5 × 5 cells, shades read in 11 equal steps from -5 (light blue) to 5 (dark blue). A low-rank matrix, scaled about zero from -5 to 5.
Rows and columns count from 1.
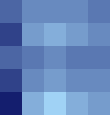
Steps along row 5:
down down up up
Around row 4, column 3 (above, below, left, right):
-1 -5 -1 -1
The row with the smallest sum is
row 5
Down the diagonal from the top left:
1 -2 -1 -1 -2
